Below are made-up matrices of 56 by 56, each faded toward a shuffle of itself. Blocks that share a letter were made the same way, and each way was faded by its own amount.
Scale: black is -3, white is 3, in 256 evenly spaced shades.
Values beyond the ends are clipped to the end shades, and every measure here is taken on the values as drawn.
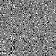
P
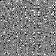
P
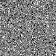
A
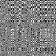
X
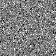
A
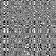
X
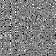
P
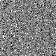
A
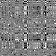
X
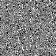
A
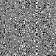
P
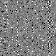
P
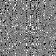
P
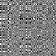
X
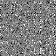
P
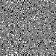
P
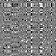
X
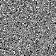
A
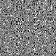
P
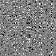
P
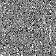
A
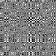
X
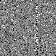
A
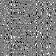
P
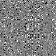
P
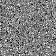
A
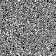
A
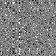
P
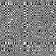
X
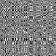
X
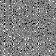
P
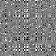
X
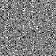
P
